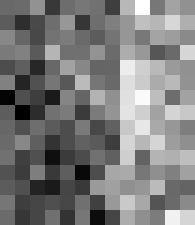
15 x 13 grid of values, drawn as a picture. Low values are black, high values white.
On average the colour sits 50% of the way up the scale. The histogram is bell-shaped. The right part is higher, past a seam about 60% of the way across.
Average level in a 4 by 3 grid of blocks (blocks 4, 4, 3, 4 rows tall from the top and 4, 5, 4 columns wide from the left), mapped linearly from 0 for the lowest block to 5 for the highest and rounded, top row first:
2 2 4 | 0 3 5 | 1 2 4 | 0 2 3
